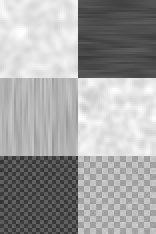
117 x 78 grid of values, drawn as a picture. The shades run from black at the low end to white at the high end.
It is made of 3 by 2 panels. Panel 1,1: very high, blotchy, faint in contrast. Panel 1,2: low, streaked across, faint in contrast. Panel 2,1: high, streaked downward, faint in contrast. Panel 2,2: very high, blotchy, faint in contrast. Panel 3,1: low, checkered. Panel 3,2: high, checkered.
